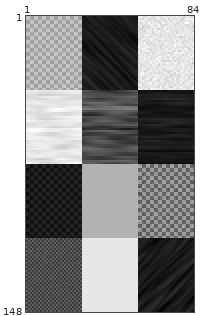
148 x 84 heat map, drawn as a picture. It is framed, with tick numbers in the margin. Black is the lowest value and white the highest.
It is made of 4 by 3 panels. Panel 1,1: high, checkered. Panel 1,2: very low, slanting down to the right, faint in contrast. Panel 1,3: very high, fine-grained, faint in contrast. Panel 2,1: very high, streaked across, faint in contrast. Panel 2,2: low, streaked across. Panel 2,3: very low, streaked across, faint in contrast. Panel 3,1: very low, checkered, faint in contrast. Panel 3,2: high, flat. Panel 3,3: middling, checkered, strong in contrast. Panel 4,1: low, checkered. Panel 4,2: very high, flat. Panel 4,3: very low, slanting up to the right, faint in contrast.
